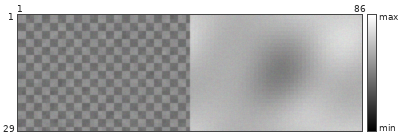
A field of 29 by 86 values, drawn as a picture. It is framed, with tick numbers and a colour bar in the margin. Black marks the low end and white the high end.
The table splits into one row of 2 panels. Panel 1,1: middling, checkered. Panel 1,2: high, smooth.
